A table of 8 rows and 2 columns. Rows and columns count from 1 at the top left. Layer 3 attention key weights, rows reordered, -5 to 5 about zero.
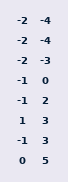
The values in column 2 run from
-4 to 5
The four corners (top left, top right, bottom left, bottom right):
-2 -4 0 5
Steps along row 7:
up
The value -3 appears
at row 3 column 2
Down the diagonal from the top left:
-2 -4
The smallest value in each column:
-2 -4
